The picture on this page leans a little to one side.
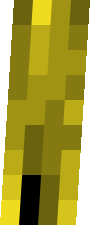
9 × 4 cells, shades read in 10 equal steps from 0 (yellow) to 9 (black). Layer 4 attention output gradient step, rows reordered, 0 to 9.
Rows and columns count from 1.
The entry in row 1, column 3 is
3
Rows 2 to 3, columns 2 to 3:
2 3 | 2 3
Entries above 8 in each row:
0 0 0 0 0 0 0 1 1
